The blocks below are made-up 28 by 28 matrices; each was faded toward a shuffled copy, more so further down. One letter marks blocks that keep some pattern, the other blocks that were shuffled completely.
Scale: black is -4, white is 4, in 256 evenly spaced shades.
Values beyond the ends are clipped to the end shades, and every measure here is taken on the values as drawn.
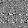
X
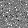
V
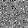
X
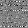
X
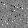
V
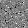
V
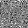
X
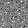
V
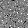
V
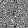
V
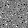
V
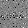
X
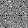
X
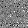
X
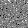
V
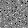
V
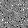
V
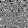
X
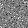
V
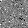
V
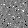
V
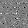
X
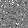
V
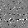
X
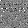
X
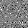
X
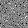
V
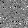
X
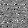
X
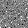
V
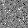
V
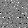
X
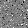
V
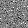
V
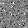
V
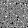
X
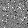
V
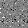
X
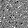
V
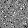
V
